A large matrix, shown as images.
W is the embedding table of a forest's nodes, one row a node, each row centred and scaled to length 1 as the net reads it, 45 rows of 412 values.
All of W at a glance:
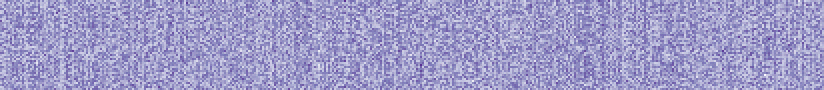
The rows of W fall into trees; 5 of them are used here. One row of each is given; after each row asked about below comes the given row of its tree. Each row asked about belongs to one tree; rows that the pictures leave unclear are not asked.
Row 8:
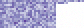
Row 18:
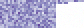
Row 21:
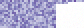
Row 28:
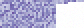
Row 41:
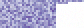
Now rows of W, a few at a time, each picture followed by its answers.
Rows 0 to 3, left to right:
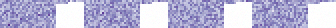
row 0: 28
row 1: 18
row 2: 41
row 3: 28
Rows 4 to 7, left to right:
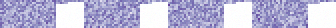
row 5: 41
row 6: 28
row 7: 21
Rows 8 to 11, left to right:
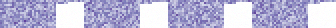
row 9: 28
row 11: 21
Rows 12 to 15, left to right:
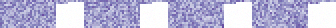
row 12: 8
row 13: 8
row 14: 21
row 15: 18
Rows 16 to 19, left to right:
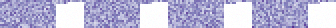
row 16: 28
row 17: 8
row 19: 21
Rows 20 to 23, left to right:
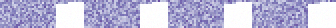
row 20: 28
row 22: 8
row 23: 41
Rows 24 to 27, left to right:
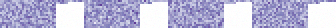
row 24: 41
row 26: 21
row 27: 18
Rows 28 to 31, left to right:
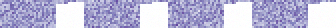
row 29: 18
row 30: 28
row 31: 8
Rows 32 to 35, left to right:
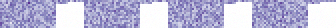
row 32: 8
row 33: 21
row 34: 8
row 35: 8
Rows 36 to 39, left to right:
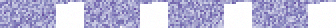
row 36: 28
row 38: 28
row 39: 21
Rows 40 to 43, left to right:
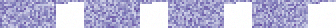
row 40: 8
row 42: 21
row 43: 28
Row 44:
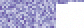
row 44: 8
